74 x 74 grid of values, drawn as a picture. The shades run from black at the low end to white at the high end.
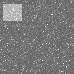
An odd patch, higher than its surroundings, sits in the top left. The values are skewed, with a long tail toward high values. There are no regular stripes. The halves do not mirror each other. The ninth with the highest average is the top left.
